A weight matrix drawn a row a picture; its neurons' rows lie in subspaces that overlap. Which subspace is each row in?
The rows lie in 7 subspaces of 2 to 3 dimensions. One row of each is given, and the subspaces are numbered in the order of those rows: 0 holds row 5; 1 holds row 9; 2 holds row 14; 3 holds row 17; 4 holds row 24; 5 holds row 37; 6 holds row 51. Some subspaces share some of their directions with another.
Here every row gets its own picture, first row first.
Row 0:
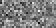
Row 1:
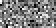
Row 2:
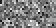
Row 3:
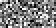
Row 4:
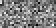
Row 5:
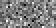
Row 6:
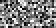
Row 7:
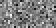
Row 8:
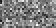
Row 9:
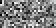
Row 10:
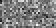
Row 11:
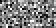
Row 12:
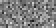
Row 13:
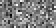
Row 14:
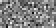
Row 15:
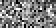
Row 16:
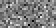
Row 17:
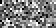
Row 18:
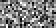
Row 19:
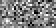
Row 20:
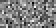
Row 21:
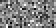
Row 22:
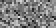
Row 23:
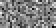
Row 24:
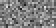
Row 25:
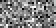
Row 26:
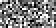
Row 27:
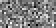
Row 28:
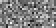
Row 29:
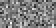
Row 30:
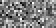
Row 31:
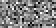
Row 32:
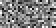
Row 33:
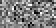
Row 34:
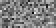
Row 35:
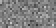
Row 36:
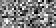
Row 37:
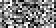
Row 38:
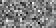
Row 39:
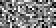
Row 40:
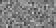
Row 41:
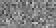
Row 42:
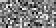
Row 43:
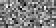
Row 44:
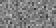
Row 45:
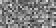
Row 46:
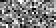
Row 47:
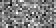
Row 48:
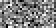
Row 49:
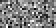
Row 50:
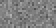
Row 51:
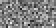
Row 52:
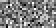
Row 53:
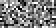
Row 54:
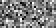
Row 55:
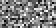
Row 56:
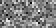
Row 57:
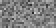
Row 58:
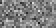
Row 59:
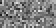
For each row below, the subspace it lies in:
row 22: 0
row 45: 6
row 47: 5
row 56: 3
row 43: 4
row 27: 4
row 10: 0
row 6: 4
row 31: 2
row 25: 6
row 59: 1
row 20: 3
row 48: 5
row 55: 2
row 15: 1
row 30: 1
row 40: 2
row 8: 0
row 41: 3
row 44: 5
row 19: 2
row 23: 6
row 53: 4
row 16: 0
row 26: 4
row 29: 6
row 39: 6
